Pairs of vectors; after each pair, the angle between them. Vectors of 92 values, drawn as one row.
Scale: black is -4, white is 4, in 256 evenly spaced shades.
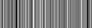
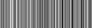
partly opposed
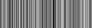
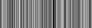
nearly parallel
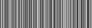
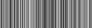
partly opposed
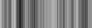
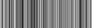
partly aligned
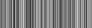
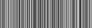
orthogonal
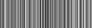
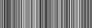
orthogonal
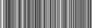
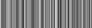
partly opposed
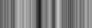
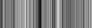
nearly parallel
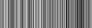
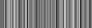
orthogonal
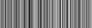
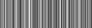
nearly opposite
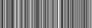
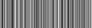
nearly parallel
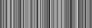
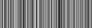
orthogonal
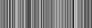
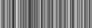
partly aligned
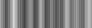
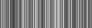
partly opposed
